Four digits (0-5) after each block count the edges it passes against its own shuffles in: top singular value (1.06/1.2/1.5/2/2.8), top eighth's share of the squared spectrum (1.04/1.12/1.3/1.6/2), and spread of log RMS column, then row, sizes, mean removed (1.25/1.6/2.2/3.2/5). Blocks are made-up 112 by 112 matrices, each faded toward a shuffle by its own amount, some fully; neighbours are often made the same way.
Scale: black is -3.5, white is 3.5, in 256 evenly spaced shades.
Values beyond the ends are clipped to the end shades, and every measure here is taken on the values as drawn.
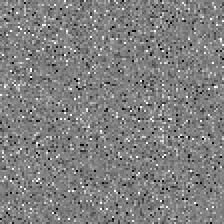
2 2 0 1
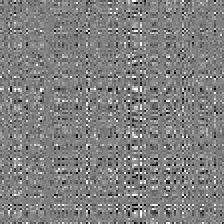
5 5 4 4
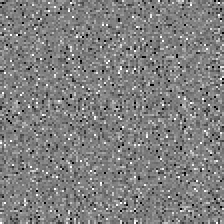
3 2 1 1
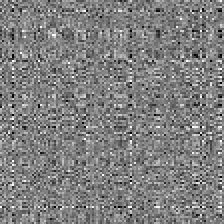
5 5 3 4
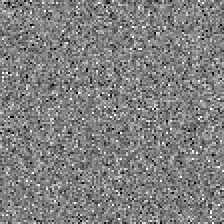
3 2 0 0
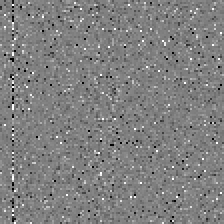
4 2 1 0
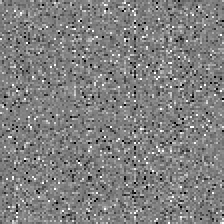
4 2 2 1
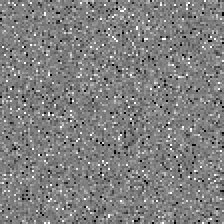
2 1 0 0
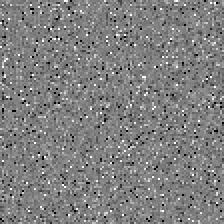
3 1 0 0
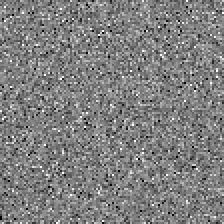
0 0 0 1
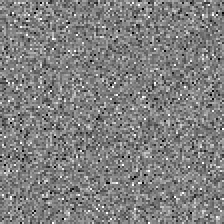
0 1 0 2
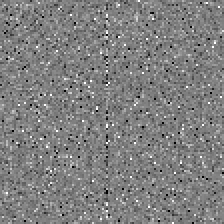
3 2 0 0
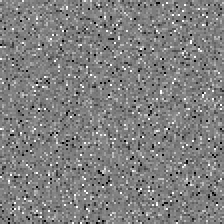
2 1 0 0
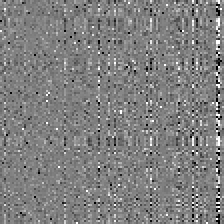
5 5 4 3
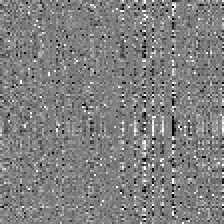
5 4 3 2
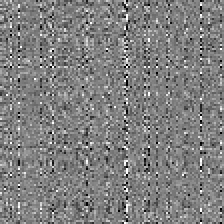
4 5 4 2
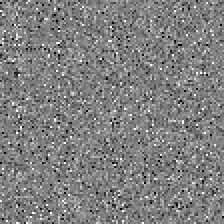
2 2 1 0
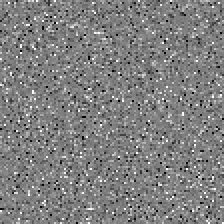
1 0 0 0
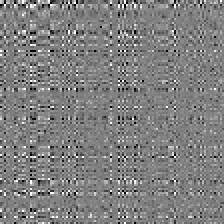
5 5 4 4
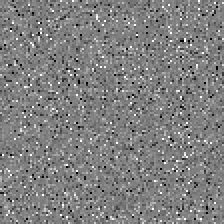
3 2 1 0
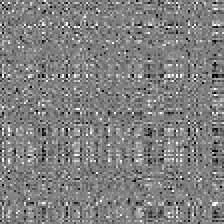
5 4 3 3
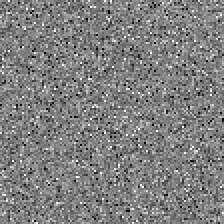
0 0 0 0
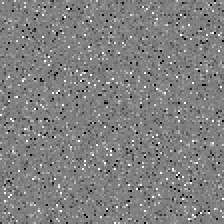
0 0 0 0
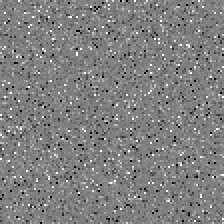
0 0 0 0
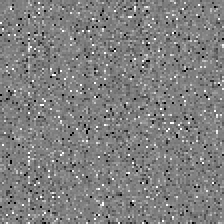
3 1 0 0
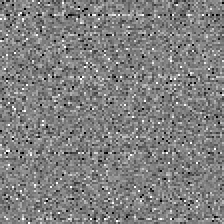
4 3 1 2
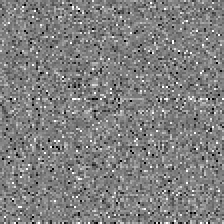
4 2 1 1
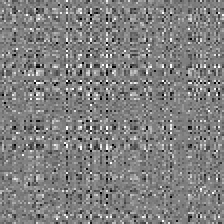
5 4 4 4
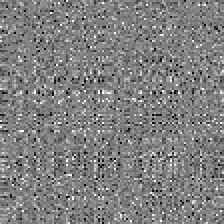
5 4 3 3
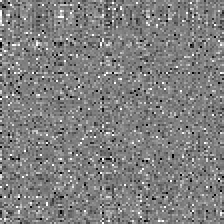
4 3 2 2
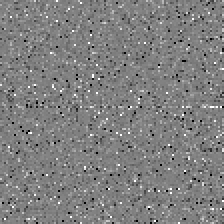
3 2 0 1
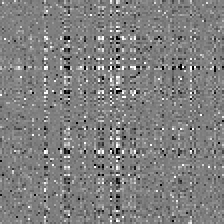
5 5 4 3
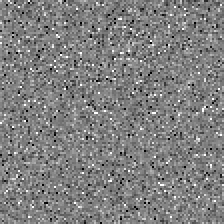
0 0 0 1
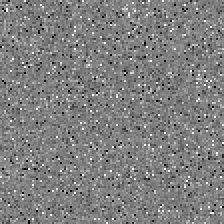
0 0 0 0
